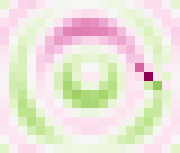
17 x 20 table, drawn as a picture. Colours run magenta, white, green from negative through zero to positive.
The ninth with the highest average is the centre. The middle right is the roughest part. No row or column stands out. Concentric rings centre on the centre. An odd patch, rougher than its surroundings, sits in the middle right.
